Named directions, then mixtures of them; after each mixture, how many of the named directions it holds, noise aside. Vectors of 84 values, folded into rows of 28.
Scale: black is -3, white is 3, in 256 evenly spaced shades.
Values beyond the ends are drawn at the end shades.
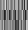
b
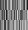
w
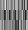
one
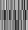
one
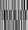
two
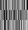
two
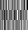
two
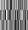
two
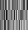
one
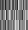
two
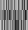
one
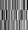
one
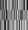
one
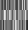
one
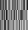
one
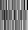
two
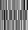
two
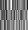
one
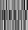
two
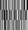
two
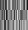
one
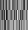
one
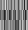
one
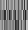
one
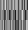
one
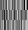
two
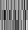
one
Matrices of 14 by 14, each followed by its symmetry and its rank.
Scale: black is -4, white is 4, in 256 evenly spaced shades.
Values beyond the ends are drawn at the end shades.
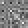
symmetric, rank three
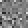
neither, rank three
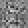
neither, rank three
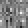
neither, rank three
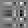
neither, rank one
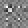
symmetric, rank three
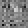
neither, rank three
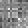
symmetric, rank three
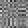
antisymmetric, rank two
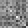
symmetric, rank three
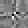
antisymmetric, rank two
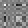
symmetric, rank two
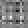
antisymmetric, rank two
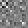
symmetric, rank three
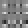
neither, rank one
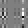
neither, rank one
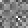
symmetric, rank three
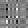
neither, rank one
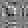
antisymmetric, rank two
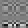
neither, rank one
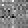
neither, rank three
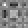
symmetric, rank two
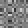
antisymmetric, rank two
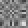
symmetric, rank two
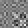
symmetric, rank two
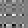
neither, rank one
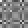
symmetric, rank two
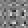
antisymmetric, rank two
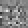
neither, rank three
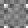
symmetric, rank two
